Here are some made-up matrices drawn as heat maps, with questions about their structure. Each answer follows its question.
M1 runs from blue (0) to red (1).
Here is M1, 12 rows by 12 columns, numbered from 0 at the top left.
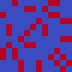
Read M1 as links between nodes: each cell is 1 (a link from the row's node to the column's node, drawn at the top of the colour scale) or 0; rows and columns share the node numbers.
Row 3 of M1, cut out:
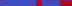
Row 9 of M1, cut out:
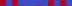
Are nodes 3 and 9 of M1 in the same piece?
yes
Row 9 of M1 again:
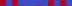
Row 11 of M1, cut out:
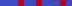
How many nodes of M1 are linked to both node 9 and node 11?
1
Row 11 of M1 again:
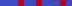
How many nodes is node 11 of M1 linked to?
3
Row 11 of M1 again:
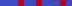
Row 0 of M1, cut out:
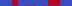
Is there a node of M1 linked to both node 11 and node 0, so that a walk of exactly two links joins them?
no
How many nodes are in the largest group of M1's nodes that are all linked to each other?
4
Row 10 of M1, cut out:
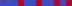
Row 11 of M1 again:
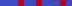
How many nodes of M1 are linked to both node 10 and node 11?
2
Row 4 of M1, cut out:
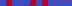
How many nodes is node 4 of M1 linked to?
3
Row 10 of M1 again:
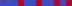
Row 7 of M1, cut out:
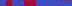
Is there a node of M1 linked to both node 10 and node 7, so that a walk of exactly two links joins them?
no
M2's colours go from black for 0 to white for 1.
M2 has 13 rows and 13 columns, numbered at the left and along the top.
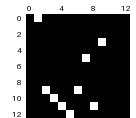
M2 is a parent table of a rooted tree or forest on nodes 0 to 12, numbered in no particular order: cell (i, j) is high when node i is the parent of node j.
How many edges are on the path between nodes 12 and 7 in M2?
2
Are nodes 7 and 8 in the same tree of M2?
no
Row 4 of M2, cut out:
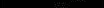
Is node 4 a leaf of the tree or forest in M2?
yes
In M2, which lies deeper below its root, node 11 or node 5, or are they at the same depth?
node 5
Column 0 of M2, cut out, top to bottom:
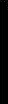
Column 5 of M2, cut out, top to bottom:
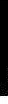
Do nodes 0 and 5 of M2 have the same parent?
no
